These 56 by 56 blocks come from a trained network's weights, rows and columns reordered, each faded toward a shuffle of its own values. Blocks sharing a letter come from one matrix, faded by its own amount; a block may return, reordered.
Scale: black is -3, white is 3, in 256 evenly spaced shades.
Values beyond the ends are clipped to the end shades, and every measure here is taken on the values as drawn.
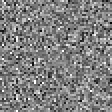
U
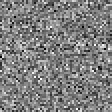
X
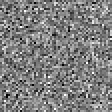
U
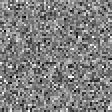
U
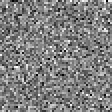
X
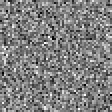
X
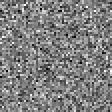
X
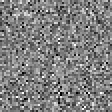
U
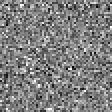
U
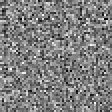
X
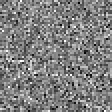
X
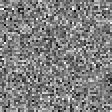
X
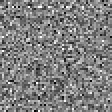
U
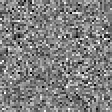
U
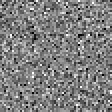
U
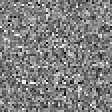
U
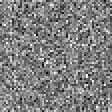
X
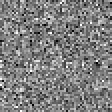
U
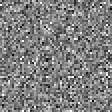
U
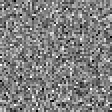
U
